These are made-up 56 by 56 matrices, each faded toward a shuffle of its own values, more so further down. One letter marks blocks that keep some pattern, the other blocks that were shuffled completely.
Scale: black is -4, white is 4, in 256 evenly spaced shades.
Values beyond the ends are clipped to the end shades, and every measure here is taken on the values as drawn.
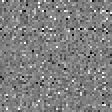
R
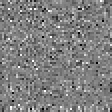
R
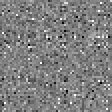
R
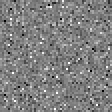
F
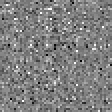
R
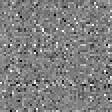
R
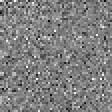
R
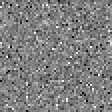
F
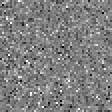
F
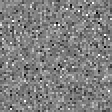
F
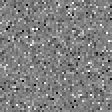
F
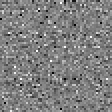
R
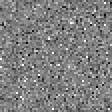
F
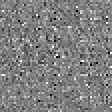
R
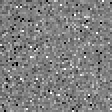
F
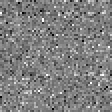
R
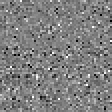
R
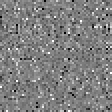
R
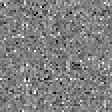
R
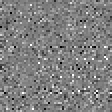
R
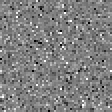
F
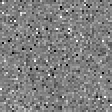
F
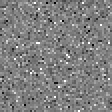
F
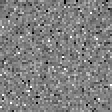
F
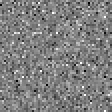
R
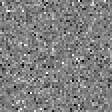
R
